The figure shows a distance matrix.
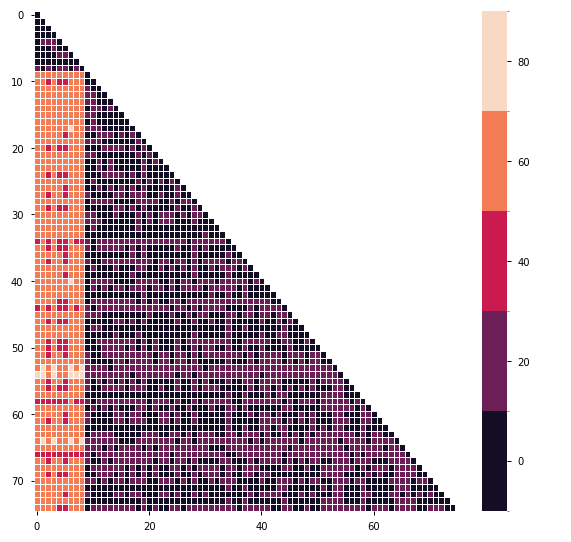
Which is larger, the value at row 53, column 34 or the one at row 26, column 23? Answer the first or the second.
the first
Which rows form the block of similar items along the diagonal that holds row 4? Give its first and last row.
0 to 8
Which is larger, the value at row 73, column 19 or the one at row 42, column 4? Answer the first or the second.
the second
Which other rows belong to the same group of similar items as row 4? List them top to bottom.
0, 1, 2, 3, 5, 6, 7, 8
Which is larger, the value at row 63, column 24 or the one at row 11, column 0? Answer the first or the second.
the second
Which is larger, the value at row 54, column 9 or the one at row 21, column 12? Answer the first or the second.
the first
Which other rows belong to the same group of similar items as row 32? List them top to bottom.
9, 10, 11, 12, 13, 14, 15, 16, 17, 18, 19, 20, 21, 22, 23, 24, 25, 26, 27, 28, 29, 30, 31, 33, 34, 35, 36, 37, 38, 39, 40, 41, 42, 43, 44, 45, 46, 47, 48, 49, 50, 51, 52, 53, 54, 55, 56, 57, 58, 59, 60, 61, 62, 63, 64, 65, 66, 67, 68, 69, 70, 71, 72, 73, 74
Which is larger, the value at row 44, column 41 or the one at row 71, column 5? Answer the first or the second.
the second
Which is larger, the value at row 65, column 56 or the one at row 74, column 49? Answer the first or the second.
the first
